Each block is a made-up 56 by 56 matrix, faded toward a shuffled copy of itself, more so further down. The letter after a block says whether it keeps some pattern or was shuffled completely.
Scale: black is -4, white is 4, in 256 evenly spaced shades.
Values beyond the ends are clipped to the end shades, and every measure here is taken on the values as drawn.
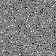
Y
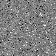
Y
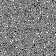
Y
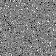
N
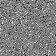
Y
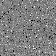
Y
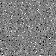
N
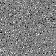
N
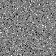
N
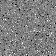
Y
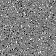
Y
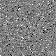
Y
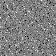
Y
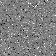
Y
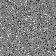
Y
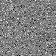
N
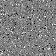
N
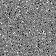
Y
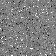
N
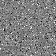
N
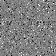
N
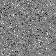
Y
